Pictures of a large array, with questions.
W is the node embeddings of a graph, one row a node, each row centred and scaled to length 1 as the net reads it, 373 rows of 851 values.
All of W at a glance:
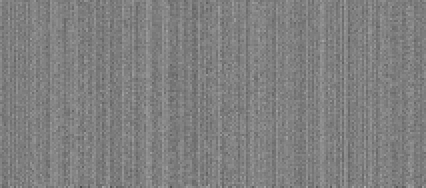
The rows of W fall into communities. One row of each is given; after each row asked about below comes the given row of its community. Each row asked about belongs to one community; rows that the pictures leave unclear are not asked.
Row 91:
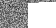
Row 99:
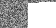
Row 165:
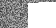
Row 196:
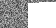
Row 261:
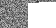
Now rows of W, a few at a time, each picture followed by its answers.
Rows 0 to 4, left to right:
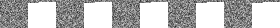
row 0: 196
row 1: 196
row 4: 165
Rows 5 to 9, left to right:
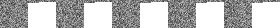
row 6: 165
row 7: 261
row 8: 165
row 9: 261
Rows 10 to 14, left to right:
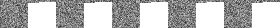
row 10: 196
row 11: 165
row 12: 99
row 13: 91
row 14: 261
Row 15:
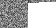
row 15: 99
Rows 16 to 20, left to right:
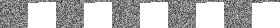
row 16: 165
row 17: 99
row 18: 261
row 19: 91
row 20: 99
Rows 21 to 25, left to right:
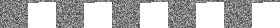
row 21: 165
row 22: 165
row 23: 261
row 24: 165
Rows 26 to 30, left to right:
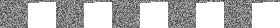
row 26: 261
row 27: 91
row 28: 196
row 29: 91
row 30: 261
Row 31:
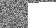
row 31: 99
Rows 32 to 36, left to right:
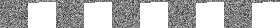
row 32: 91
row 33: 261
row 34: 165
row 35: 99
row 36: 165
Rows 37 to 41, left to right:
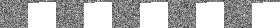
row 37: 261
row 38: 99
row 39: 165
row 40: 196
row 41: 261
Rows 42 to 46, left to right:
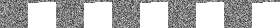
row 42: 99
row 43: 99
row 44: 165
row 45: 91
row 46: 99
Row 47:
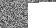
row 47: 165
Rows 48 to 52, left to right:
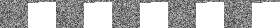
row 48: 196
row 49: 196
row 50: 99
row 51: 91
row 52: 91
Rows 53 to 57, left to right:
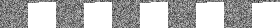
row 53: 91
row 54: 99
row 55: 99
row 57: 91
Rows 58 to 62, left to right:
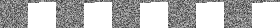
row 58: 99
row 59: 99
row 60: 91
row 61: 91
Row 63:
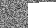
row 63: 261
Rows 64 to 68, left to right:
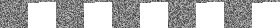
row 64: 165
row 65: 91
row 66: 165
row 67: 99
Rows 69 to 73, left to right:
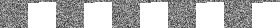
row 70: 99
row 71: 261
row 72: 91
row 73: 91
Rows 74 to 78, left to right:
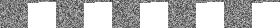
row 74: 99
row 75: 165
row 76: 261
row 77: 99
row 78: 91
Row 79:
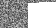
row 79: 91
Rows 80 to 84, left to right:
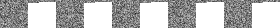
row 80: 99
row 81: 196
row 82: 91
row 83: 261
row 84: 91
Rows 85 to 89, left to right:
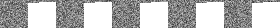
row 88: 196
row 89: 261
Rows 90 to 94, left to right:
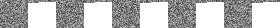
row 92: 99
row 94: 261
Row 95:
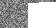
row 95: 99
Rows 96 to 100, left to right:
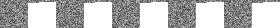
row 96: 261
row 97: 91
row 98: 99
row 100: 99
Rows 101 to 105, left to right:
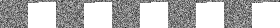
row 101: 196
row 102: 165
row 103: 261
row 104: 91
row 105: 91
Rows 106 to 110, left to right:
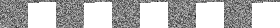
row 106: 261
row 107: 99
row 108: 165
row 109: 165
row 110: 261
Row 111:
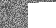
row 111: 261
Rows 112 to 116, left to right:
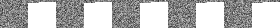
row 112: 165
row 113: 99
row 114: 196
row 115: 91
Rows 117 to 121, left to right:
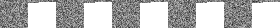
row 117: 165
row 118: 261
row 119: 196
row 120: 196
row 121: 99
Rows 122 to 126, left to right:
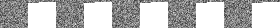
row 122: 165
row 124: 99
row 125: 165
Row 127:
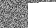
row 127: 196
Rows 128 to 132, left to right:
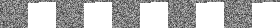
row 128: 165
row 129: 261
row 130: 261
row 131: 261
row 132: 165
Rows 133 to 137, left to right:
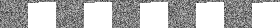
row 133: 196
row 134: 91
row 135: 196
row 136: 261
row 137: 196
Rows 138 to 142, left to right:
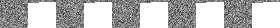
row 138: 99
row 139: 261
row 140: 165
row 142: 91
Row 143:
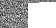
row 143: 165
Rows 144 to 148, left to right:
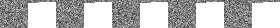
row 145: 165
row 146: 91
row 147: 196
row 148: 99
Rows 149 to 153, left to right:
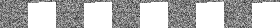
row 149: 91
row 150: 196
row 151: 196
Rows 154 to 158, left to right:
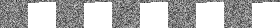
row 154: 196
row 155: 91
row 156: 99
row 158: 99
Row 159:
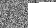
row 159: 99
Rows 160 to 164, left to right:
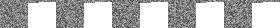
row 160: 261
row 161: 91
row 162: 196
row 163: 99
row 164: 196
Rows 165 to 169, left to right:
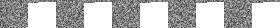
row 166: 165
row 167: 196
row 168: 165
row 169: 165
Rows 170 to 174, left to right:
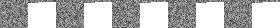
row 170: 99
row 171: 196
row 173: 99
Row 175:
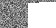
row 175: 261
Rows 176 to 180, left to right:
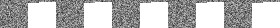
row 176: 261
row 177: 91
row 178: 91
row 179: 99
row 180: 196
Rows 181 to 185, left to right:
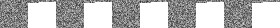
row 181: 196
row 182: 165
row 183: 196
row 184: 91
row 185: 91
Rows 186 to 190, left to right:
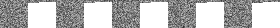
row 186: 261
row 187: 261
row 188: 91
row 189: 261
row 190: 99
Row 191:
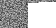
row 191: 91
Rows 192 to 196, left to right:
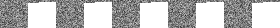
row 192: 261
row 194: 261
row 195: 196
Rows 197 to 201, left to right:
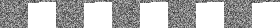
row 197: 165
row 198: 165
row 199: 99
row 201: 196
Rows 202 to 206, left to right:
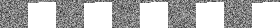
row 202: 91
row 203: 261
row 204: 99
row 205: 261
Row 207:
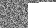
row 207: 99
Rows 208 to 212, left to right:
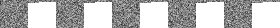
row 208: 196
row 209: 261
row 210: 196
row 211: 165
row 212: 91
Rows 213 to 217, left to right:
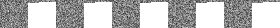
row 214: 261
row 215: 99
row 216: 99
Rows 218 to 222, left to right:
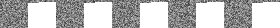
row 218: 91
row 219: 261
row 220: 99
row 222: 99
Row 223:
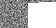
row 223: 91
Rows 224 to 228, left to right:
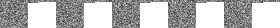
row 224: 99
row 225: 261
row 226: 91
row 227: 91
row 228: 165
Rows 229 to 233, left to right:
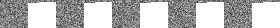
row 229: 99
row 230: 99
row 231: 196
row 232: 261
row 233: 261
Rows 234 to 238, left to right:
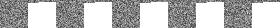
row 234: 91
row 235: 261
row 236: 196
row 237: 99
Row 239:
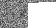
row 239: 165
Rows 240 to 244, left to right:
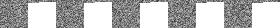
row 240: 261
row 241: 91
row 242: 196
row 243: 165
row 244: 99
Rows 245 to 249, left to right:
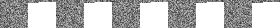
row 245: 165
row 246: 99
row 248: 261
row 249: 261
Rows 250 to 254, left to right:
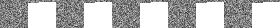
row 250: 91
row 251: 99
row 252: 99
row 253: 196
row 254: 165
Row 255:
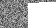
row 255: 99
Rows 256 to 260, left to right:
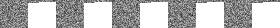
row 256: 261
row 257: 99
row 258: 196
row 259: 165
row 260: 165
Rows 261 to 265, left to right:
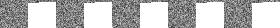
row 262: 261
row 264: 99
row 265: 196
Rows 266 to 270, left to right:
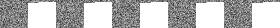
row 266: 91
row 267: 196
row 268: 91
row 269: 91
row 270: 261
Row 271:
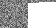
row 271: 196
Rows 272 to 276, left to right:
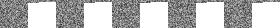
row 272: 196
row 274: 165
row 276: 165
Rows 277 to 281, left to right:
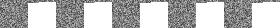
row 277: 196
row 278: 91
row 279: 165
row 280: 99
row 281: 165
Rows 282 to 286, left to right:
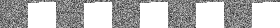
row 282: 91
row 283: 196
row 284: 91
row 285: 196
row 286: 165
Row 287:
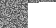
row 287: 99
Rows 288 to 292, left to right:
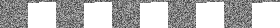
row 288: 261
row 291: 196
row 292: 99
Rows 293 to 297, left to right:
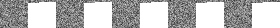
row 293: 99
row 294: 196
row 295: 196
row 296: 91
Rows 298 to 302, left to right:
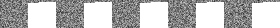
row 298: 165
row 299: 196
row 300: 196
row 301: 99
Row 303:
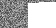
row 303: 91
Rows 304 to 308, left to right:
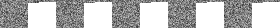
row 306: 99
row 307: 99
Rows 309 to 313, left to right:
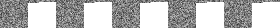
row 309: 91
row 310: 99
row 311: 196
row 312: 91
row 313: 99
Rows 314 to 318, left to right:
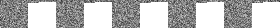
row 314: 91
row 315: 99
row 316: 165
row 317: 99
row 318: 261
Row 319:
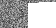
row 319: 91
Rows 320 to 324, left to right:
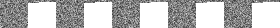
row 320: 99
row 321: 261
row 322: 91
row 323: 196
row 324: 261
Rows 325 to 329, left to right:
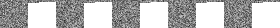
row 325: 165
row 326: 91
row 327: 91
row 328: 99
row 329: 91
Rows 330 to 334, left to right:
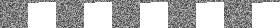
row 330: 165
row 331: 261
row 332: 99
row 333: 196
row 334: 165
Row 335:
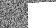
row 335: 196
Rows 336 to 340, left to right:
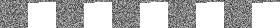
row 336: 165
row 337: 99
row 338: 91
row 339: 99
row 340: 261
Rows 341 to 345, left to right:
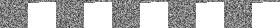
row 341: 99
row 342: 91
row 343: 91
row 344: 99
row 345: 91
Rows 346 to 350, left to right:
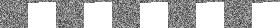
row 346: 165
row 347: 165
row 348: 99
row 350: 99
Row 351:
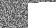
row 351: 165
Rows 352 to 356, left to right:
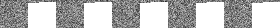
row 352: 261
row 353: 261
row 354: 165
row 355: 196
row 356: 261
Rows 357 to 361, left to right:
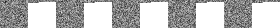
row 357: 99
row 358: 165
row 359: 196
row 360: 261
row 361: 99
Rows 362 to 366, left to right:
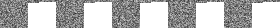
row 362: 261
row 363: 91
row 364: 165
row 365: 91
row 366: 165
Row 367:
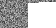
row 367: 165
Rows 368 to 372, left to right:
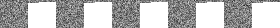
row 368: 165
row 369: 91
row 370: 99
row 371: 91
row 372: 261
